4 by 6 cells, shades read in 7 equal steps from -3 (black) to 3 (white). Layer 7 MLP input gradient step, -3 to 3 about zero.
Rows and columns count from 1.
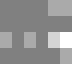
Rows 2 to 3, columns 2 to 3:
0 0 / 0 1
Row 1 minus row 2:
0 0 0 0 1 1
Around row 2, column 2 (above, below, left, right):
0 0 0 0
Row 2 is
0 0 0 0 0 0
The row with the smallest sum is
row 2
